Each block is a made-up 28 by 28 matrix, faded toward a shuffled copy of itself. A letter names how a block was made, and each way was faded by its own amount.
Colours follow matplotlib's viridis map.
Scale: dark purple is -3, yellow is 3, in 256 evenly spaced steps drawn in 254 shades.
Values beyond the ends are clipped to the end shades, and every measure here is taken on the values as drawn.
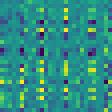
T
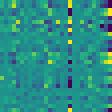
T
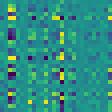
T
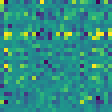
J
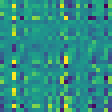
T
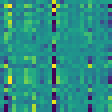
T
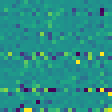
J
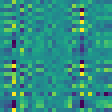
T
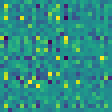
J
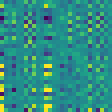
T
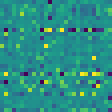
J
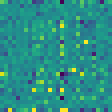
J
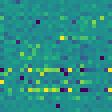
J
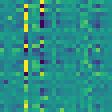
T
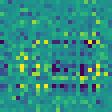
J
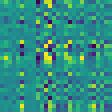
T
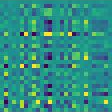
T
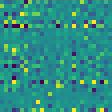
J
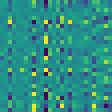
T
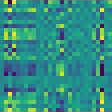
T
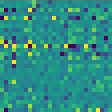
J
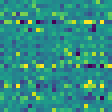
J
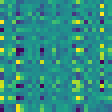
T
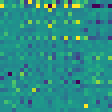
J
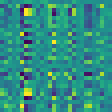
T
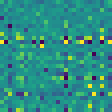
J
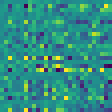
J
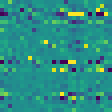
J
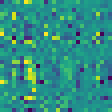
J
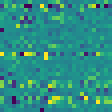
J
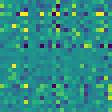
J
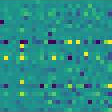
J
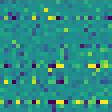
J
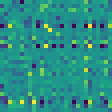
J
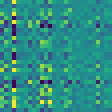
T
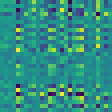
T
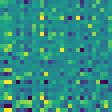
J
